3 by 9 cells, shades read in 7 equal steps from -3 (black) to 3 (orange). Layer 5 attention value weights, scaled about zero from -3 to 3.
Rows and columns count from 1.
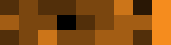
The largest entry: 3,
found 3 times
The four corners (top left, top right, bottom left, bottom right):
-1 3 -1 3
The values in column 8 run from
-2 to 1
